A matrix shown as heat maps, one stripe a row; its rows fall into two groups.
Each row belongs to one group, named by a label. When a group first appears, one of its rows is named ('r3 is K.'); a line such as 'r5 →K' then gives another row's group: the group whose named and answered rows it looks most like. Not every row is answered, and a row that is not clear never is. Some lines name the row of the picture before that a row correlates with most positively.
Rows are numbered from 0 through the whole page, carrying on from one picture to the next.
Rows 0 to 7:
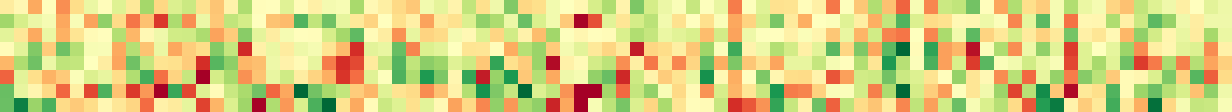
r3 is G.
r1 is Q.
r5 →G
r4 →G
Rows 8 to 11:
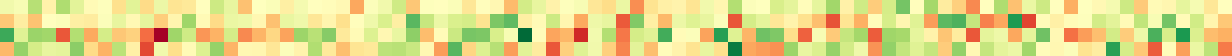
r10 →Q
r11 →G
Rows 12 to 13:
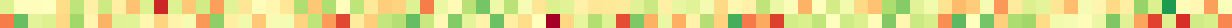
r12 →Q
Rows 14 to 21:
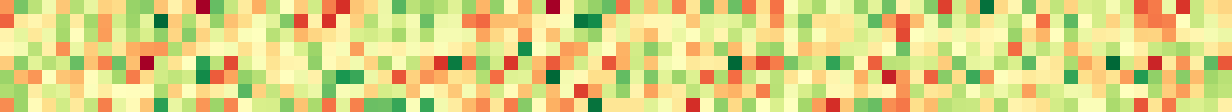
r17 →Q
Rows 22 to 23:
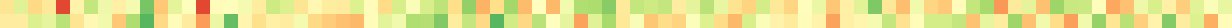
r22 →G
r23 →G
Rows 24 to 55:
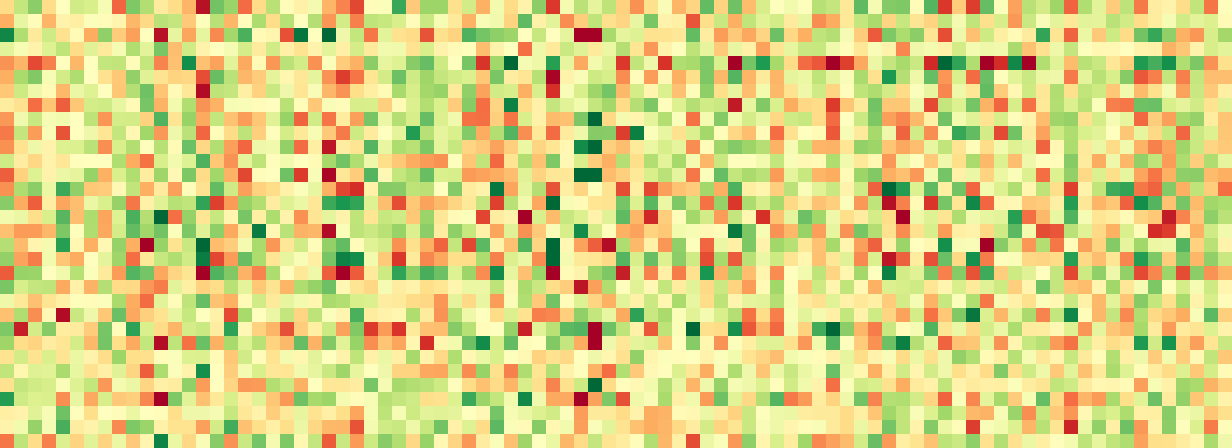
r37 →G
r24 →G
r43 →G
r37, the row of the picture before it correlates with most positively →23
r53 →G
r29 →G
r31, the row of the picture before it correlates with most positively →22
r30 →G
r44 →Q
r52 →Q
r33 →G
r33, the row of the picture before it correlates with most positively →22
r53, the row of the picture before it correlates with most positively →23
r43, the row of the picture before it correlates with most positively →23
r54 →G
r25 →Q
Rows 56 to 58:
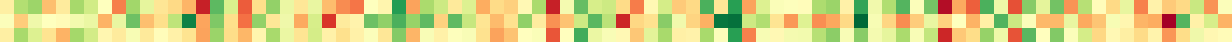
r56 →G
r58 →G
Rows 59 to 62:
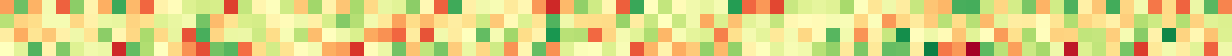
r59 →G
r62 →G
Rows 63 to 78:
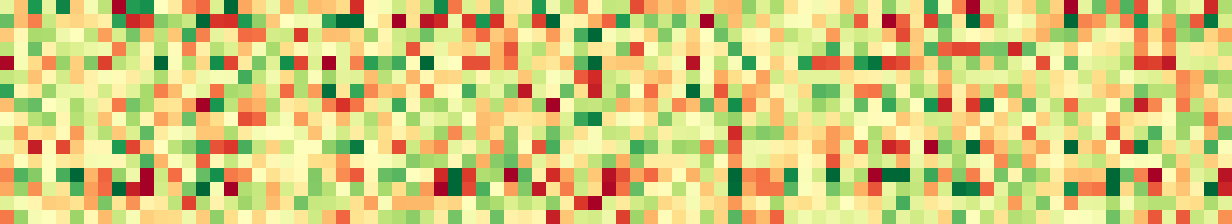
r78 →G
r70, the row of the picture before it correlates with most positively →62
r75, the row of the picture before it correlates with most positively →59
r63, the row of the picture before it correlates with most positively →62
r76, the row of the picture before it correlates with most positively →59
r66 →G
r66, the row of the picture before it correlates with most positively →62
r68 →Q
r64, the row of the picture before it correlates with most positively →60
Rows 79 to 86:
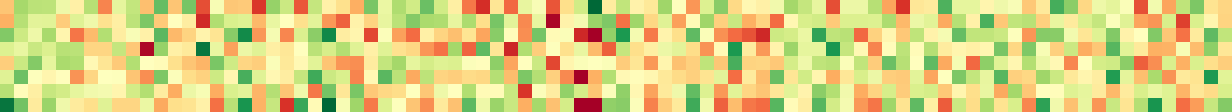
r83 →G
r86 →Q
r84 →Q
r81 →Q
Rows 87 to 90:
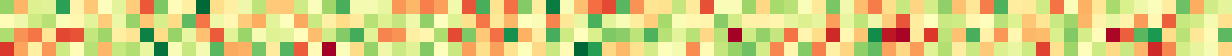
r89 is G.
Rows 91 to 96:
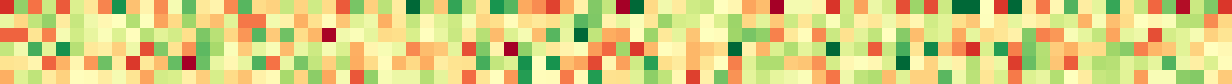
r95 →Q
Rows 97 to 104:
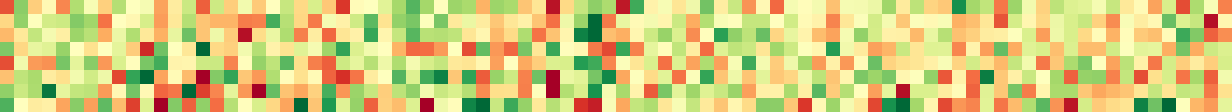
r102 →G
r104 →Q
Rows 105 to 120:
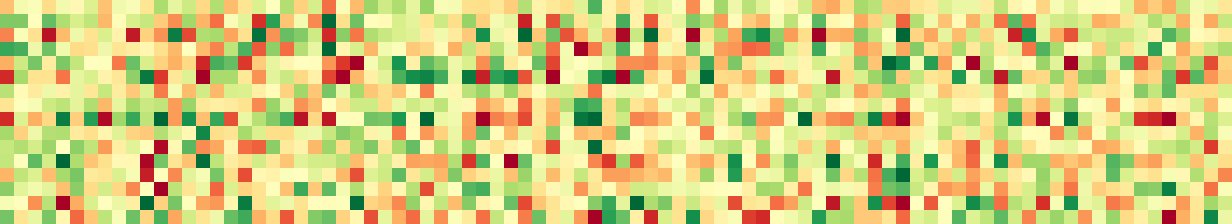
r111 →Q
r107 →Q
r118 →Q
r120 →Q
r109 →G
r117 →G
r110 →G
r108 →Q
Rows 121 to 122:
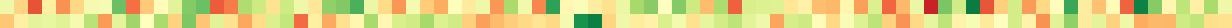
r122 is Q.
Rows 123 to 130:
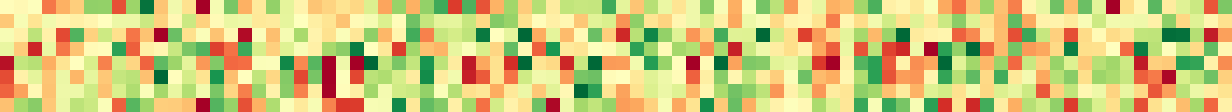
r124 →G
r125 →Q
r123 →G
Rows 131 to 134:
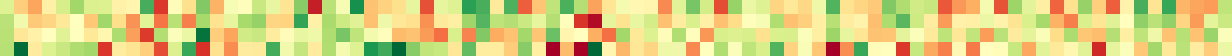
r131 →Q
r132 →Q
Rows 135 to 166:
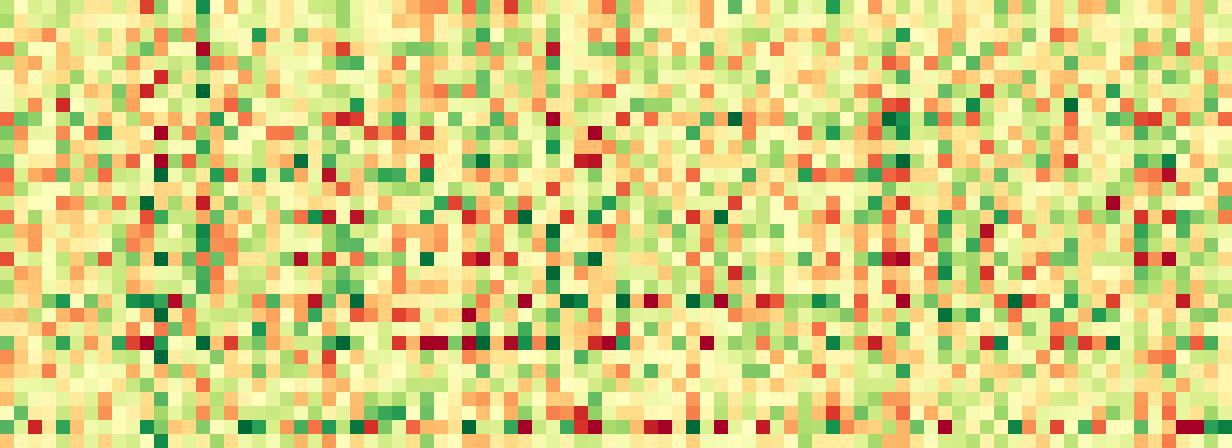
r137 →Q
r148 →G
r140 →Q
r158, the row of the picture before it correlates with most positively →132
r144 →Q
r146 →Q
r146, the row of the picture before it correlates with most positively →132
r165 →Q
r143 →G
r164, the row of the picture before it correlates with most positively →134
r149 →G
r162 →G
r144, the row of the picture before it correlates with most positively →132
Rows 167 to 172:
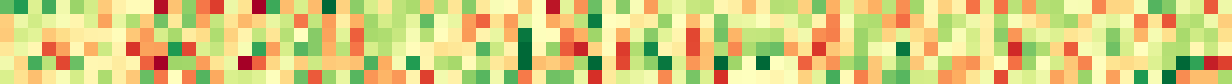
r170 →Q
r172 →Q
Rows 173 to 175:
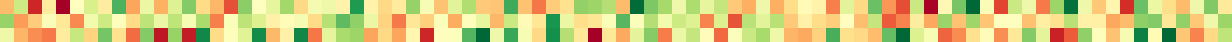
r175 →Q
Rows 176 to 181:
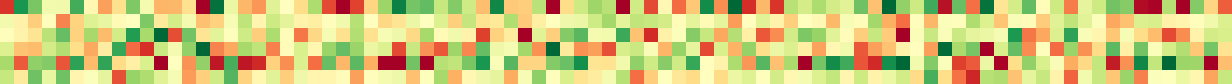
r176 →G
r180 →Q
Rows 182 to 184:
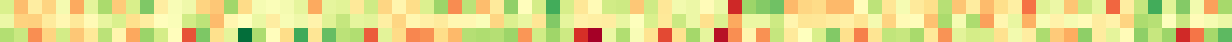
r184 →Q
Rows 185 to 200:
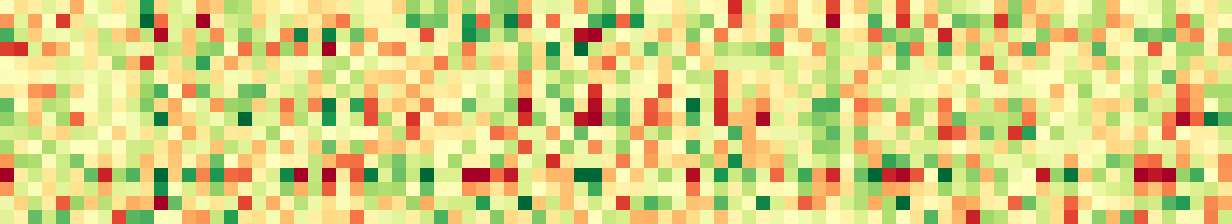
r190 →Q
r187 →Q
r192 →Q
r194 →G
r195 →Q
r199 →Q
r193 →Q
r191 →Q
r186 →G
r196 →G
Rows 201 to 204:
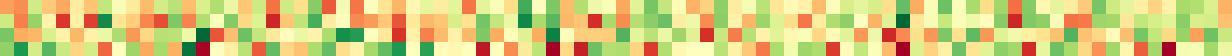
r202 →Q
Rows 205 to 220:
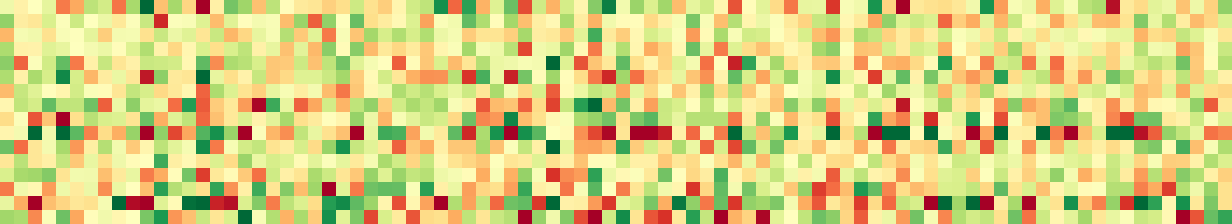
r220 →Q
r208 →Q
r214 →G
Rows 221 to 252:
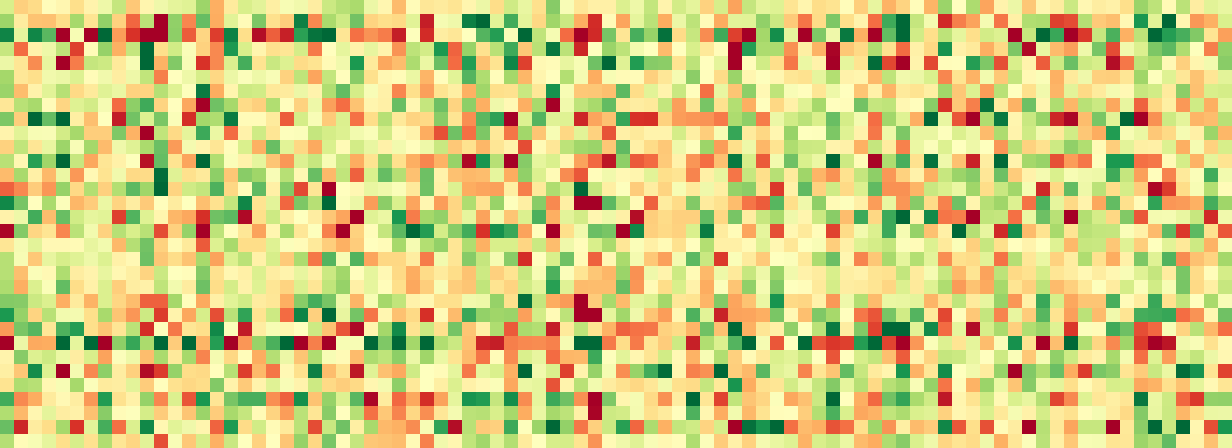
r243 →Q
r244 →G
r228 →G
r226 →Q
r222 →Q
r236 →G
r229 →G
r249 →Q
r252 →Q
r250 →Q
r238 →G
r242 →Q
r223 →Q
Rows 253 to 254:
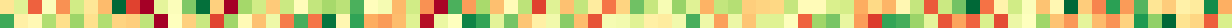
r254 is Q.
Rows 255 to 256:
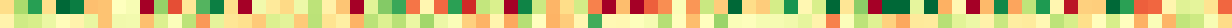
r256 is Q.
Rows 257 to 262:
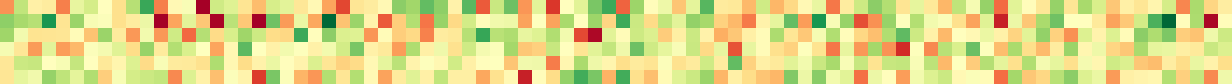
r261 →G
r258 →Q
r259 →Q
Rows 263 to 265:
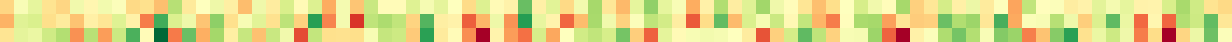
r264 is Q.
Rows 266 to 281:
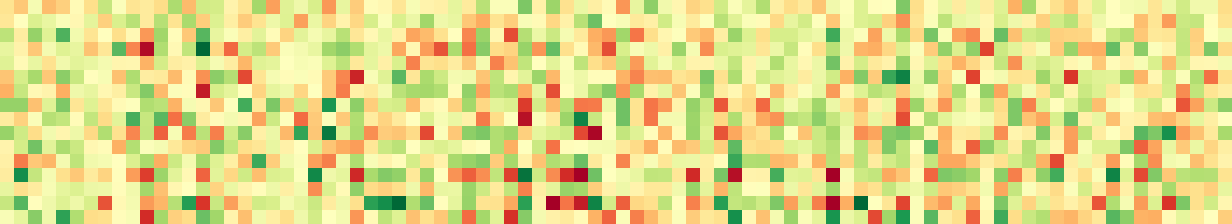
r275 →Q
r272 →G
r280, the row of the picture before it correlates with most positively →264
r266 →Q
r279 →Q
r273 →Q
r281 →G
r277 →Q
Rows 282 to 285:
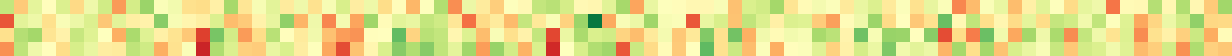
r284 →G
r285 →G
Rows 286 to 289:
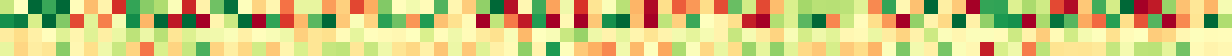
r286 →G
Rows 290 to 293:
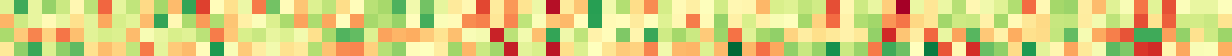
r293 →G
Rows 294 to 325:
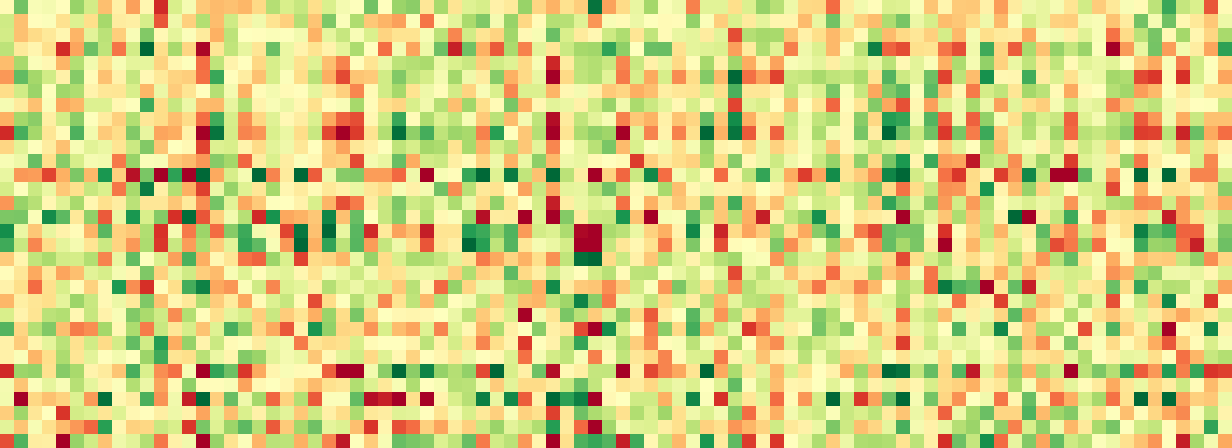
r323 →G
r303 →G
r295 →Q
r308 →G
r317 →Q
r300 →G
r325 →G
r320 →G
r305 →G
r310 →Q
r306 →Q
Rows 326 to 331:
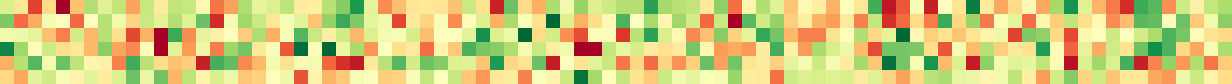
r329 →Q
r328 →Q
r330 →G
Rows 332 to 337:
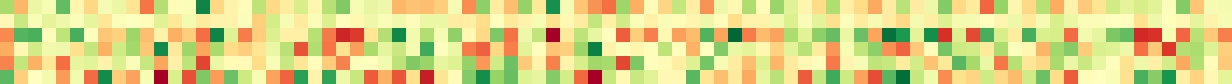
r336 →G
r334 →G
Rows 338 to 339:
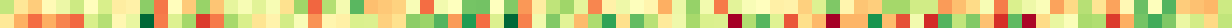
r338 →Q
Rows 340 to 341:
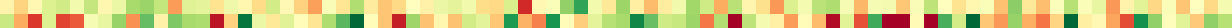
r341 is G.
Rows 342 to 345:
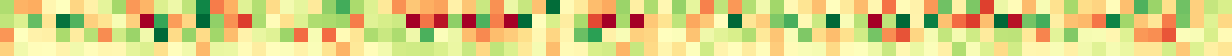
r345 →G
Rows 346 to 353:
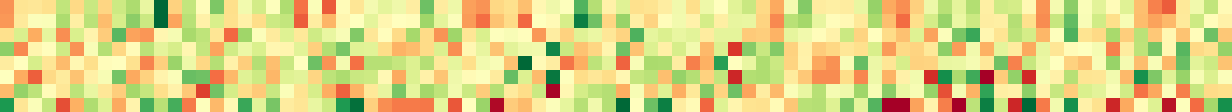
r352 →G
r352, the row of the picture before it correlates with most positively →345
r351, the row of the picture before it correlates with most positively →342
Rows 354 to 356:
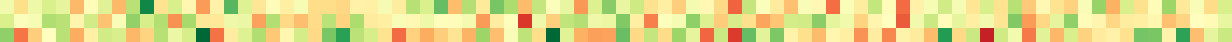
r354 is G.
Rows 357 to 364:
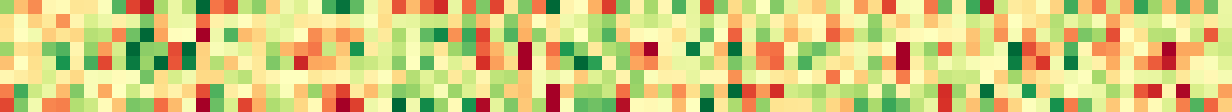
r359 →G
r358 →G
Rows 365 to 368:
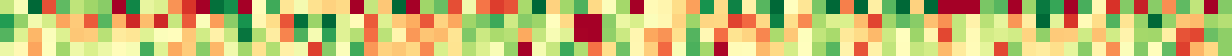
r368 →Q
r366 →Q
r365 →G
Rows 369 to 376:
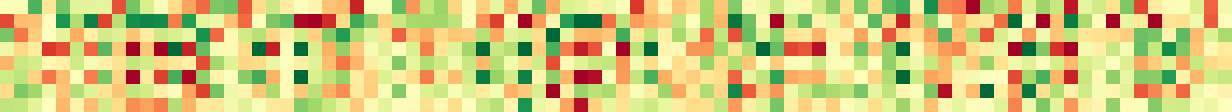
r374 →Q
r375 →G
